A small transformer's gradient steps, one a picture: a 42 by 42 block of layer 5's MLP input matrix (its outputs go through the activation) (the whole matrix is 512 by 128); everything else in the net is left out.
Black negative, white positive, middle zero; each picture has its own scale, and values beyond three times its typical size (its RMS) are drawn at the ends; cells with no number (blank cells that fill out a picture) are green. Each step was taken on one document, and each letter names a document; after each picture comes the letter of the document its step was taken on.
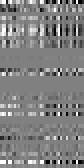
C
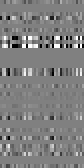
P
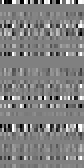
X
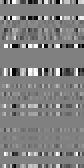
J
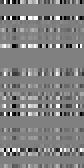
J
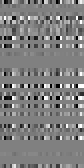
X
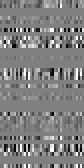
P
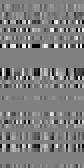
P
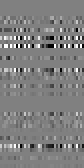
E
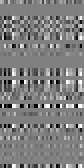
X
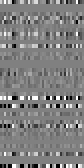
X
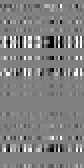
E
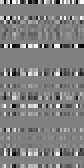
J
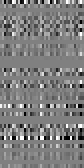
X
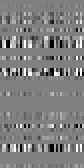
E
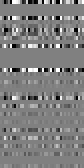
J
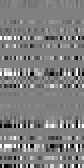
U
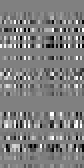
E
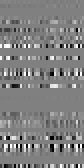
U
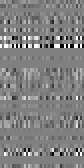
P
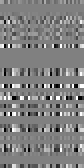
X
